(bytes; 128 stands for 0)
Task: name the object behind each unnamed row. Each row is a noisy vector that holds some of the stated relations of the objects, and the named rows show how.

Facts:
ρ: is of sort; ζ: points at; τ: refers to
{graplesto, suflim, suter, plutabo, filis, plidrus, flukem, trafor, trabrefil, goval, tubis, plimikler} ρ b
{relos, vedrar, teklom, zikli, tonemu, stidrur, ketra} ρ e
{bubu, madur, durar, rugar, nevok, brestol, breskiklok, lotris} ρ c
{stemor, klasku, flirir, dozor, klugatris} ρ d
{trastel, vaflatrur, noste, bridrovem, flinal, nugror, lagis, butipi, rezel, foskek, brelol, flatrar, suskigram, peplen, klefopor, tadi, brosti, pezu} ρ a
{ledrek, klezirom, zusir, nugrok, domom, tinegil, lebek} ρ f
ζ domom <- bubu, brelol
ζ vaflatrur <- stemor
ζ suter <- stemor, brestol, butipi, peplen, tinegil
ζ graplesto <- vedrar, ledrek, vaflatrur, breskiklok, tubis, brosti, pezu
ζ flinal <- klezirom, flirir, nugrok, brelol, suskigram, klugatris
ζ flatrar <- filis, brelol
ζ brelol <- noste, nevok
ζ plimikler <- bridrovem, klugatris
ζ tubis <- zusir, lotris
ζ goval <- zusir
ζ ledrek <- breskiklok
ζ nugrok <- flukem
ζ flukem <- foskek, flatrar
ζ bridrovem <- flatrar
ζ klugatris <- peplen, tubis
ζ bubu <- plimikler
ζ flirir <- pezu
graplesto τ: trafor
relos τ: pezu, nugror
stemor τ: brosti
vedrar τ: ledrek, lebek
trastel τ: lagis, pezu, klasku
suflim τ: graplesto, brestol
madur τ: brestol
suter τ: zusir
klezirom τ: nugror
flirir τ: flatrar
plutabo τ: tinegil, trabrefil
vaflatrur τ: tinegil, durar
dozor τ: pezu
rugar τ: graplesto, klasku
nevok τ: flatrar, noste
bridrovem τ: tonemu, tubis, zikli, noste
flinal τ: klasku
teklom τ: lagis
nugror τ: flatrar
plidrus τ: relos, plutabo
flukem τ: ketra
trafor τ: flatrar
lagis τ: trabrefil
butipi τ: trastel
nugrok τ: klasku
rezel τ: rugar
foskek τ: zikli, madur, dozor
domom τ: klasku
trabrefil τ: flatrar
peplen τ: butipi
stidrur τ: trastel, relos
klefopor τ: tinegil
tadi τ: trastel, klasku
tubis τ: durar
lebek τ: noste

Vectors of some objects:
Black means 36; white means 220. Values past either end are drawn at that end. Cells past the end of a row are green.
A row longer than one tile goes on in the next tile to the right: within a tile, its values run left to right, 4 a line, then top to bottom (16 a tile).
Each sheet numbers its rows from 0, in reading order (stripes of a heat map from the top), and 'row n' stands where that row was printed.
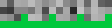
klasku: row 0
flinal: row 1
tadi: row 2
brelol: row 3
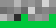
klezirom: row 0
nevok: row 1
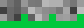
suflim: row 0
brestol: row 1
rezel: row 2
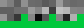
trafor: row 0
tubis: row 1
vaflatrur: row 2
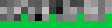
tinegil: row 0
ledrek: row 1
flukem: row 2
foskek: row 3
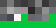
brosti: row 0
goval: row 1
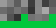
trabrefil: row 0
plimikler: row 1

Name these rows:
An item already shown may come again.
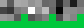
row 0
klasku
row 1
noste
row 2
suter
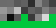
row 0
tubis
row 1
ketra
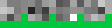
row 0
pezu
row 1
domom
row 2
breskiklok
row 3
rugar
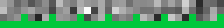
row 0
klefopor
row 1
vedrar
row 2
trastel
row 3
durar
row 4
bridrovem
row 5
klezirom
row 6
flirir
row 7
zusir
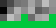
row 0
stemor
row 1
madur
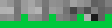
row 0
foskek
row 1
foskek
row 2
relos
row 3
graplesto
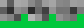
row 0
dozor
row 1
domom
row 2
teklom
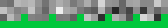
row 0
brestol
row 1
nugror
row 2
flatrar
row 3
flirir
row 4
domom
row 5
nugrok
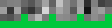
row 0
lebek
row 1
klugatris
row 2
lagis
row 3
flukem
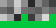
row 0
flirir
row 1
ketra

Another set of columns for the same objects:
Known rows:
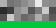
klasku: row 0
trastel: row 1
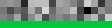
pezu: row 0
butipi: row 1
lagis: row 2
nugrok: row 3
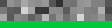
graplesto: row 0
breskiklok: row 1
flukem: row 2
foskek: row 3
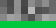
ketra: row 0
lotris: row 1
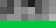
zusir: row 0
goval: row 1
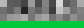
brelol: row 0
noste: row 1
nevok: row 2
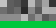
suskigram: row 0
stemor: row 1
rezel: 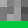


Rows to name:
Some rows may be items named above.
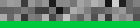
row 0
vedrar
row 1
brosti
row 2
domom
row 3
vaflatrur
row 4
flatrar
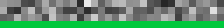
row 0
breskiklok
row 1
suter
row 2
brosti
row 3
flinal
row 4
tadi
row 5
klugatris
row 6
tubis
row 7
dozor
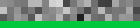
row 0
madur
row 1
rugar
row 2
nugror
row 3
klezirom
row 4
rezel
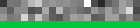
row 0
flukem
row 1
tadi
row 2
madur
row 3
flirir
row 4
relos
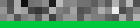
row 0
tinegil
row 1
ledrek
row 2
rezel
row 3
lebek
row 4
brestol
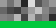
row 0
brosti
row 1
nugror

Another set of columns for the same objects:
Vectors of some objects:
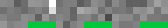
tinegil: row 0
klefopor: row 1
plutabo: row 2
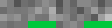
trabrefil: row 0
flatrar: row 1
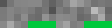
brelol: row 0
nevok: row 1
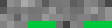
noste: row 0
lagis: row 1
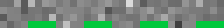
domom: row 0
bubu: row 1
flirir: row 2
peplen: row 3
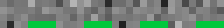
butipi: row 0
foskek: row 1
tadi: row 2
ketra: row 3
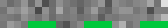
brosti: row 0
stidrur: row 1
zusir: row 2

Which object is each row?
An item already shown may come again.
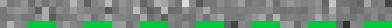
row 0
breskiklok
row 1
klugatris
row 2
tubis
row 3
flirir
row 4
dozor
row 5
lebek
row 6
trastel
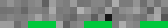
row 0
lebek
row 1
vaflatrur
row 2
breskiklok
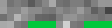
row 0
suter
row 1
flukem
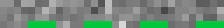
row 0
brestol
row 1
ledrek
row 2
flukem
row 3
graplesto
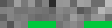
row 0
flinal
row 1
brestol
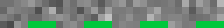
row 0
pezu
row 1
flatrar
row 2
madur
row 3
klezirom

